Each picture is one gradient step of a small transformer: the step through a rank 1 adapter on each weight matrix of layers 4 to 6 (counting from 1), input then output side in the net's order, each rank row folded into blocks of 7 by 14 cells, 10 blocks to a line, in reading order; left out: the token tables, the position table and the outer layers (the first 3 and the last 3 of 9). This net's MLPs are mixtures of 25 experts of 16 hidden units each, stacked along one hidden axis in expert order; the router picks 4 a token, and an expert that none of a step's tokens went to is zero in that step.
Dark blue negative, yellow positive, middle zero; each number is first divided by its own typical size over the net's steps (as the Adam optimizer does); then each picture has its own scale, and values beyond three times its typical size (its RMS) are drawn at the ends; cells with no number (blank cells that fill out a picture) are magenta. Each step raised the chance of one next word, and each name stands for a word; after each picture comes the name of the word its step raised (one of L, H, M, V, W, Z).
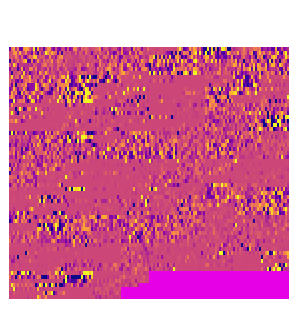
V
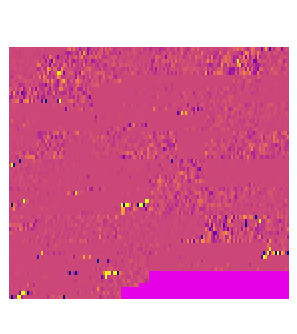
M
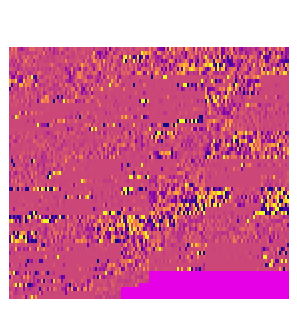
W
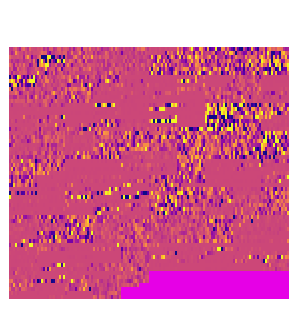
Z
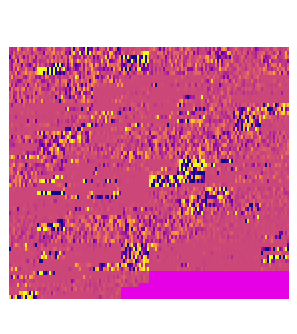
V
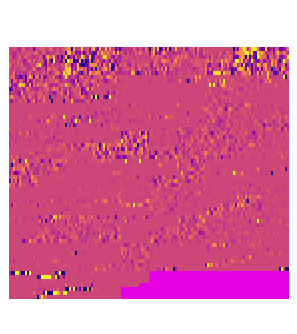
M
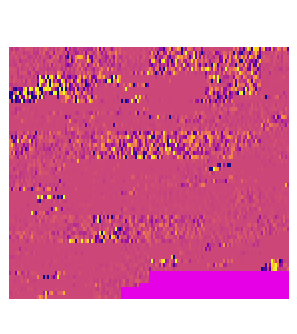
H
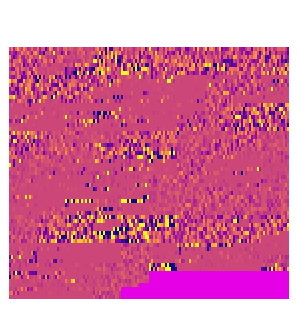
W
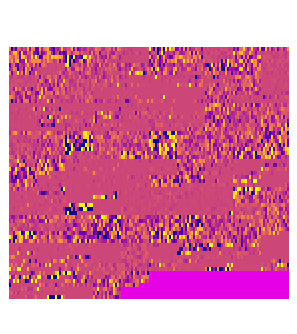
V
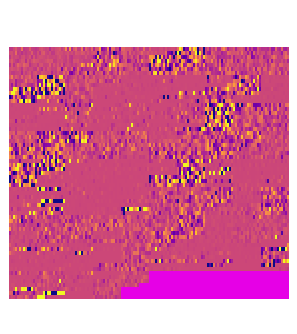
V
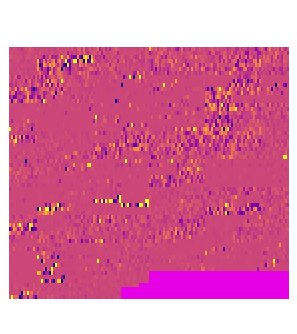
H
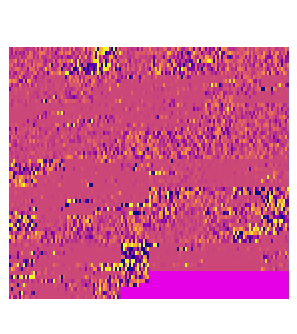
W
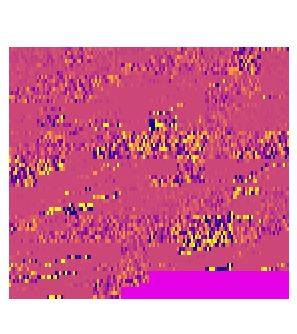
Z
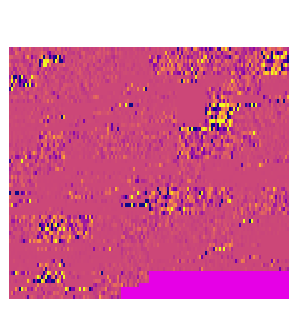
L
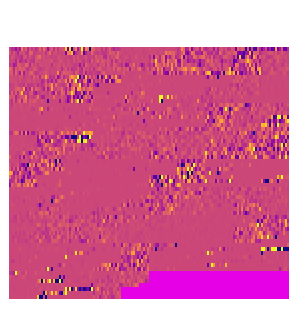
M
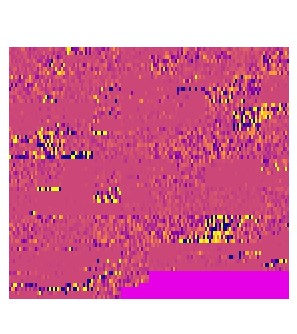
V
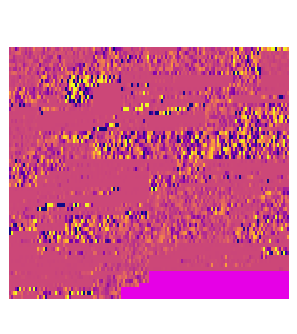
Z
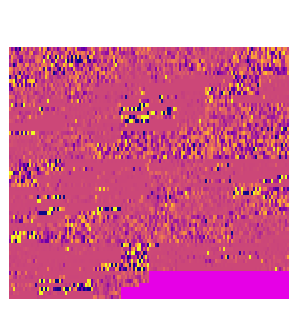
Z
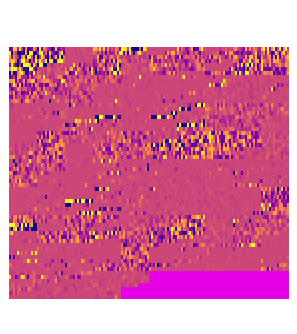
Z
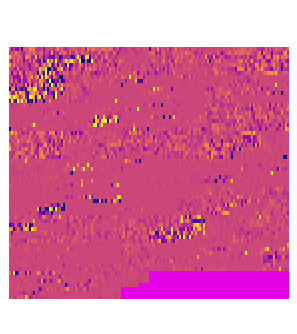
L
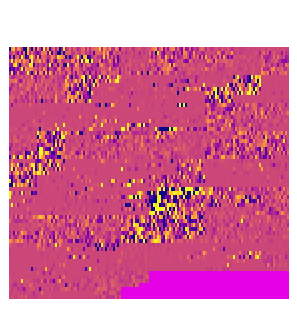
W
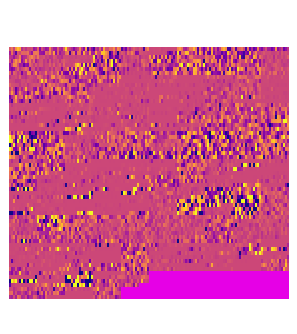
V
